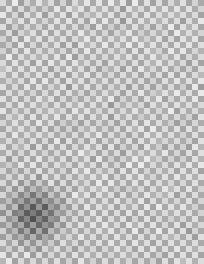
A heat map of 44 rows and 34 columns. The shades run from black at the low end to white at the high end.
A single dip lies in the bottom left. No single row or column stands out from its neighbours. The bottom left is the ninth with the lowest average. The field is checkered.
